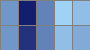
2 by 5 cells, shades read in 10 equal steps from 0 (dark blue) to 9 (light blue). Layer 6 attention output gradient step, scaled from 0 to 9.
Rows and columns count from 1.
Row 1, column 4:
9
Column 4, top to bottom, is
9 8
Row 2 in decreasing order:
8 7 6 5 1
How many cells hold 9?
1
